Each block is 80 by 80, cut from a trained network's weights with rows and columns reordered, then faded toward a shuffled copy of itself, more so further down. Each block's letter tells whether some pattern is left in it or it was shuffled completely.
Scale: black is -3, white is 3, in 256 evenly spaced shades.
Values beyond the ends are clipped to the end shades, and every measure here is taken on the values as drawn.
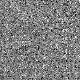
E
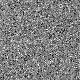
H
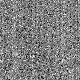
E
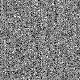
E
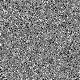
H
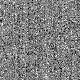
E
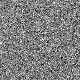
H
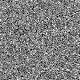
E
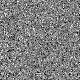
E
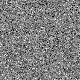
H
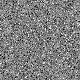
H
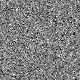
H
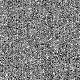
E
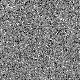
H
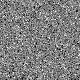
H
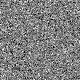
H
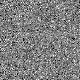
E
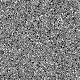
H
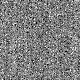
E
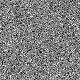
H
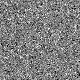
H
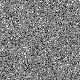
H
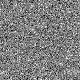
E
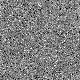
H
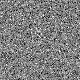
H
